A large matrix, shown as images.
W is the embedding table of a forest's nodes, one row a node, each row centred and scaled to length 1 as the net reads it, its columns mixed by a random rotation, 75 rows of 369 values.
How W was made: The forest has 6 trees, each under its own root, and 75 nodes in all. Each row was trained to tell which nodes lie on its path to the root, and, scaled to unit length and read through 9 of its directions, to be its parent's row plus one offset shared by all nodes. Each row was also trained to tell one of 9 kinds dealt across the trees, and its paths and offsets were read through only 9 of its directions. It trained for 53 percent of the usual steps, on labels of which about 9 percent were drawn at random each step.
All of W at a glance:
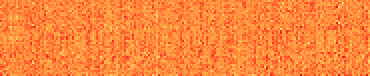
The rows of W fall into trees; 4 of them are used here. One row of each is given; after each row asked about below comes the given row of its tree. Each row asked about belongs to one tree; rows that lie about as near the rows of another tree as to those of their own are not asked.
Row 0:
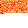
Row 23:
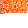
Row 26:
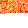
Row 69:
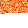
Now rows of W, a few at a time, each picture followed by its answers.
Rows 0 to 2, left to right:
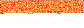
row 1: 26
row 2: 69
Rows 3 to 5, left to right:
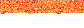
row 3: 69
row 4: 23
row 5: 69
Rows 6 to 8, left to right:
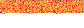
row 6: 26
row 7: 26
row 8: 26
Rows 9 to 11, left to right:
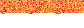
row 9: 69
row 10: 0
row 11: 23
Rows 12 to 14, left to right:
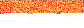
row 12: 23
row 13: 26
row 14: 69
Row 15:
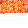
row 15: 26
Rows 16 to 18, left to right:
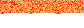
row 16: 0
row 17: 69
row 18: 0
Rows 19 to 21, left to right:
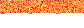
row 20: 69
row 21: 23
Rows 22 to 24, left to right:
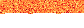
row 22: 26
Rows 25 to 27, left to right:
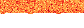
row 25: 69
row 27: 23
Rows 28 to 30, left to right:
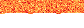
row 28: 26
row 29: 26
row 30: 0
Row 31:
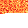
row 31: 23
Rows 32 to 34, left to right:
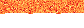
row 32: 23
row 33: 0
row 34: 0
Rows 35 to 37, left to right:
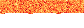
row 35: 26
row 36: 0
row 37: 0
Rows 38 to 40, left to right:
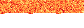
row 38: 0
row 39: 0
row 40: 23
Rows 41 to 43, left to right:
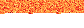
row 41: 69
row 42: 0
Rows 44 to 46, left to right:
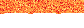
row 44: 23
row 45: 69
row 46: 0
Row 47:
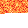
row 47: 69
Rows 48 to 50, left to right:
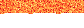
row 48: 23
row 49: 69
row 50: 69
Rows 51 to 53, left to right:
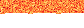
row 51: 69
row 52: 26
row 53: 26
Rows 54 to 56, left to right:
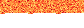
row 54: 69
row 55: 69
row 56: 0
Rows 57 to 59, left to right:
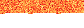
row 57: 0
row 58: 0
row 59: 23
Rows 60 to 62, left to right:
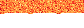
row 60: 23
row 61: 23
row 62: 69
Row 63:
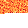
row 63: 69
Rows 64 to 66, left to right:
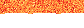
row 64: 23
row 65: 26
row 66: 23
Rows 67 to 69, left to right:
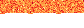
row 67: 0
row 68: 69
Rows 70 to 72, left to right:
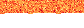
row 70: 23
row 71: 26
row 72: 26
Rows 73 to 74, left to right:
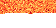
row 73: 23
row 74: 69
